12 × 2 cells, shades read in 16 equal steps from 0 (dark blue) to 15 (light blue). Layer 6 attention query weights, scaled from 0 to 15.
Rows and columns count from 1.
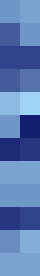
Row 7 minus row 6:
-9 2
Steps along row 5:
up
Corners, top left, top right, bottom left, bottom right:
10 11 11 11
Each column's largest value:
13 15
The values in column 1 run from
1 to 13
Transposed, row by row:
10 5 3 5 13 10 1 11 10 2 9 11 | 11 10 3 7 15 0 2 11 10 3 12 11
